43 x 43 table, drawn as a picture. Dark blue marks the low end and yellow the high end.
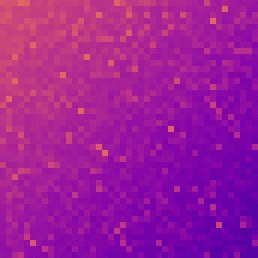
Mirror symmetry: none. Odd rows or columns: none. Slope: up to the top left. Ninth with the lowest average: bottom right. Ninth with the highest average: top left. Stripes: none.
